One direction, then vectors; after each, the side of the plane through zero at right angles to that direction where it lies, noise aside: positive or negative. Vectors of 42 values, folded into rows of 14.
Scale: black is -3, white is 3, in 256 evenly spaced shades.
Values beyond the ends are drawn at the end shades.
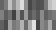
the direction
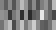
positive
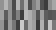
positive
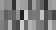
positive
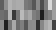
positive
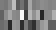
negative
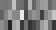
negative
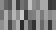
negative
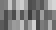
positive
